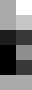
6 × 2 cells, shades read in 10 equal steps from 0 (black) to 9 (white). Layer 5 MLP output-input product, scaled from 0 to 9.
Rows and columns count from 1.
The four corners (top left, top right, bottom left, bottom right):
6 9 6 6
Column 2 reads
9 7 2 5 2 6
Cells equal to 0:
2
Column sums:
19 31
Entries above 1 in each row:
2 2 1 1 1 2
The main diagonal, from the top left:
6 7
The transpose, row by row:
6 6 1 0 0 6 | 9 7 2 5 2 6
